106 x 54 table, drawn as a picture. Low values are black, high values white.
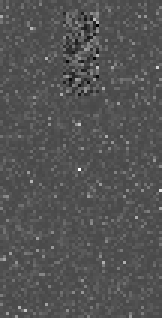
Roughest part: top middle. Odd patch: rougher, in the top middle. Stripes: none. Slope: none. Average level on the scale: 30%. Histogram: skewed, a long tail of high values.
